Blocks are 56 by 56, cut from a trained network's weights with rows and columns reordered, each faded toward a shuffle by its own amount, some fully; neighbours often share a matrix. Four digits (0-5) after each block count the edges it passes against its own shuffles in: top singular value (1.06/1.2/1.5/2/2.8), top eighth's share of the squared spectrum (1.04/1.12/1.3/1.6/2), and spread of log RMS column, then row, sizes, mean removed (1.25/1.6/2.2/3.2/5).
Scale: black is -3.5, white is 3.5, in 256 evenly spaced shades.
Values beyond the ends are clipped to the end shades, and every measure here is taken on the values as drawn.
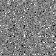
3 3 1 1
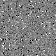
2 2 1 0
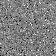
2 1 0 0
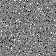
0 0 0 0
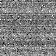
3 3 1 1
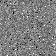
0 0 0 0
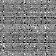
4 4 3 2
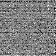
3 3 2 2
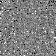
2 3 1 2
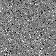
0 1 0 0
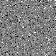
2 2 0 1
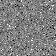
1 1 0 1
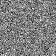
0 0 0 0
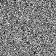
0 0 0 0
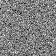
0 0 0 0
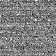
2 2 0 0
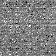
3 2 1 0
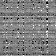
4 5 3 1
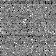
2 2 1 0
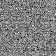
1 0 0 0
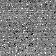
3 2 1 1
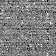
3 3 1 0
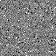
2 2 1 1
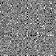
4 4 2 2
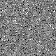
2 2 1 1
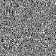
3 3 1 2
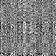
4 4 1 3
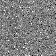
0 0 0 0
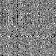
3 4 1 2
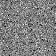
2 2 0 1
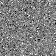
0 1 0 0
